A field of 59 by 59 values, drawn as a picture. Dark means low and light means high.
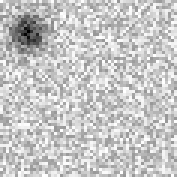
A single dip lies in the top left. Overall the values sit about 80% of the way up the scale. The halves do not mirror each other. No row or column stands out. The ninth with the lowest average is the top left.
